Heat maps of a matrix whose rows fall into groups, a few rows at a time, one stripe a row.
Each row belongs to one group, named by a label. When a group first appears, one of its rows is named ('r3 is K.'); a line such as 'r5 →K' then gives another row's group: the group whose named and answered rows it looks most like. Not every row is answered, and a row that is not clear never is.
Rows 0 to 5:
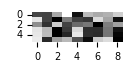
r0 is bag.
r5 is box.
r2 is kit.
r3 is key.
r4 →key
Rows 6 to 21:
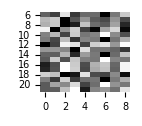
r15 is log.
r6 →kit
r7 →key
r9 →box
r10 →log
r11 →kit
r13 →key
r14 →kit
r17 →bag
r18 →key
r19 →kit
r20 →log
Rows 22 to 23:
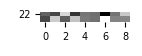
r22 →kit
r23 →log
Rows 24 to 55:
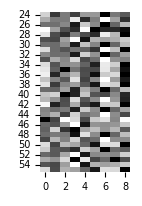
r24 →kit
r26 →kit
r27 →key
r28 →box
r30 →kit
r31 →box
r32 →kit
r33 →log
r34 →box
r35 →box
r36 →box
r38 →box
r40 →key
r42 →box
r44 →log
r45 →bag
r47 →key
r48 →kit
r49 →log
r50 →box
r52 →bag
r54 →bag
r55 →box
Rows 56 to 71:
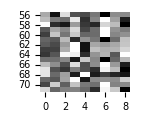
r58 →box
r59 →log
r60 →log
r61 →kit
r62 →bag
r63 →bag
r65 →kit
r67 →box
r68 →key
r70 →log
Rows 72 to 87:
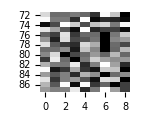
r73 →key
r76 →kit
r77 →kit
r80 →key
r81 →key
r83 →box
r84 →kit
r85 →box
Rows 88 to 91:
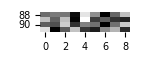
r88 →kit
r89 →key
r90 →kit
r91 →box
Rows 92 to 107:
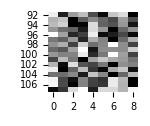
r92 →box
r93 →key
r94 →key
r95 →kit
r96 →key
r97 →kit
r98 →log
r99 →bag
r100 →log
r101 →key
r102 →kit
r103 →box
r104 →kit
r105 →box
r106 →box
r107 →bag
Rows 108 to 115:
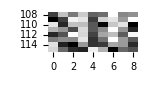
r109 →bag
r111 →log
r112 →bag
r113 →log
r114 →box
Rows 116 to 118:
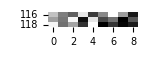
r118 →key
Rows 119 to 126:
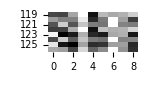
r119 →bag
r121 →log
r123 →box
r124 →log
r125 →box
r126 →log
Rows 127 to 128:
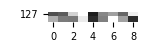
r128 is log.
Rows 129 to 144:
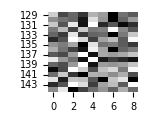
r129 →kit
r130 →kit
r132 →log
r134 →bag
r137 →bag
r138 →key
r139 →bag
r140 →bag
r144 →key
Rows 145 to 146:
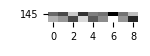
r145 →kit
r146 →log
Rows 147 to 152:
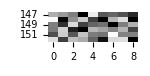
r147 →key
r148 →box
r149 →kit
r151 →log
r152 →box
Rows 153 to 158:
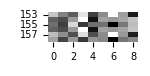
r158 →kit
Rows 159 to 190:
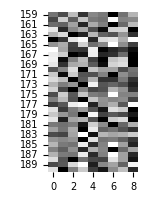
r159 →kit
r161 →kit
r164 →bag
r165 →log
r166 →key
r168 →box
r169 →box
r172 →key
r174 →box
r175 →log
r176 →key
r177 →bag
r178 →box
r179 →key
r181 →kit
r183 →bag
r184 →key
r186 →kit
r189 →bag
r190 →box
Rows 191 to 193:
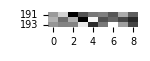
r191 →key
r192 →key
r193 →log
